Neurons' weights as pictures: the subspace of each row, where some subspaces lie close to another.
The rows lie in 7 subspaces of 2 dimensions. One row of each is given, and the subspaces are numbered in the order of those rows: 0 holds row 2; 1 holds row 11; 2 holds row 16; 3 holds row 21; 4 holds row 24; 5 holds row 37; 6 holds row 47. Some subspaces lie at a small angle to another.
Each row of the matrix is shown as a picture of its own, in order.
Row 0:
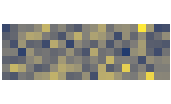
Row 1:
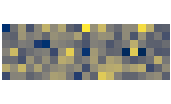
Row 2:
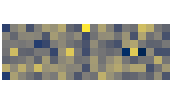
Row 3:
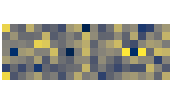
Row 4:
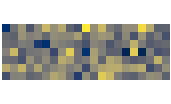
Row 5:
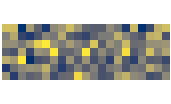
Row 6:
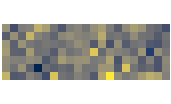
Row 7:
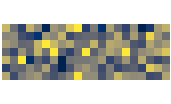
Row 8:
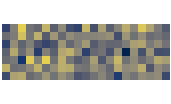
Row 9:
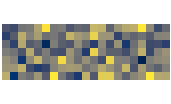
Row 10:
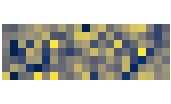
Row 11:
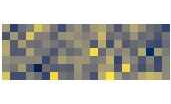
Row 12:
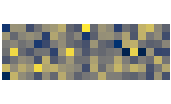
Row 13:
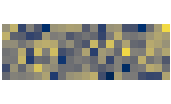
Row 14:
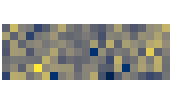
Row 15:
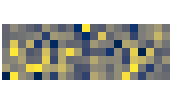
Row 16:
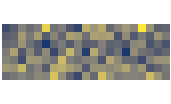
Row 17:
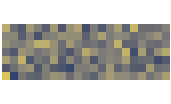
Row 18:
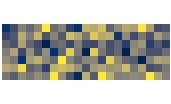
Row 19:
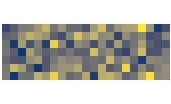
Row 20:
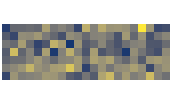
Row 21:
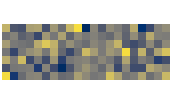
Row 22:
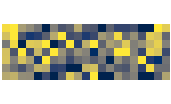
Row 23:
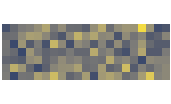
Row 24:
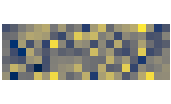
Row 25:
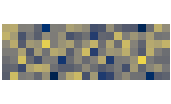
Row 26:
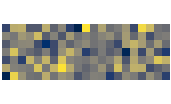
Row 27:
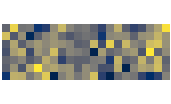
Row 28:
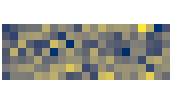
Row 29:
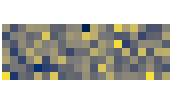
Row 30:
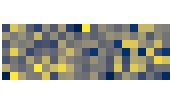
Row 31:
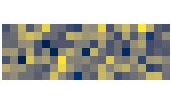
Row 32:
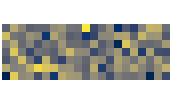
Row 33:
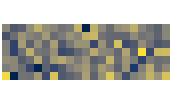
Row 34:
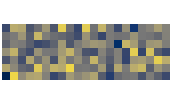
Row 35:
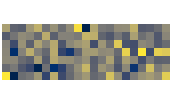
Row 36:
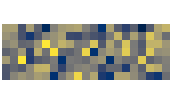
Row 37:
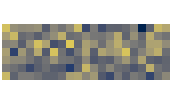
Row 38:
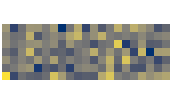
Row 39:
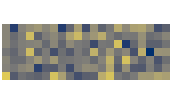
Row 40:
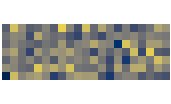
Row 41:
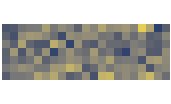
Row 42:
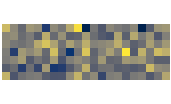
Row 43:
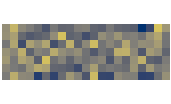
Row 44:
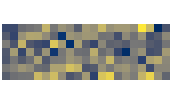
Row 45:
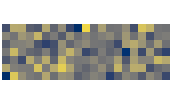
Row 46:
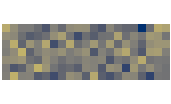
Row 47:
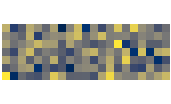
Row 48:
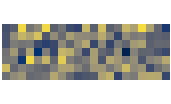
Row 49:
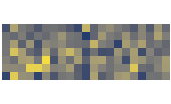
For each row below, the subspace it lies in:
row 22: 5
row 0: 4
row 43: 5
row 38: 6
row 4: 0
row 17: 6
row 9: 2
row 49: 5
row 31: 3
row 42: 2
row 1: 0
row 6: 1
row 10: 4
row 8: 1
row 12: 0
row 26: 3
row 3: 0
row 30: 3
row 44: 5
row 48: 1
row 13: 1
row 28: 5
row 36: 3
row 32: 0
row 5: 6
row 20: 5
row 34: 6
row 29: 0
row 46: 4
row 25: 2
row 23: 4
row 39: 6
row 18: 2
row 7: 3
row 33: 2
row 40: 6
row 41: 5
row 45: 3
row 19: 4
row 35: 2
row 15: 4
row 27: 1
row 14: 1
